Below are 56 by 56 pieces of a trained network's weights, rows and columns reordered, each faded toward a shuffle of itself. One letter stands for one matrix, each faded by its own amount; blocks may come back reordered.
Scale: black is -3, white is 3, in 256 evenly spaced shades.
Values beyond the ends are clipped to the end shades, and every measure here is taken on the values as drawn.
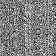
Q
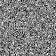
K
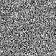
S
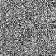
S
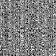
Q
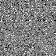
K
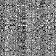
Q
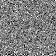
K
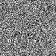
S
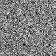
S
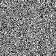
K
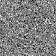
K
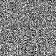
S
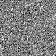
K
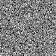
K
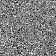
K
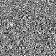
S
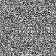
S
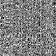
Q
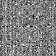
Q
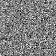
K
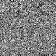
S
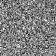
S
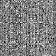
Q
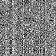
Q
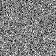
K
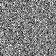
K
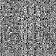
Q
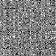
Q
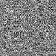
S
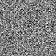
S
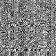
Q
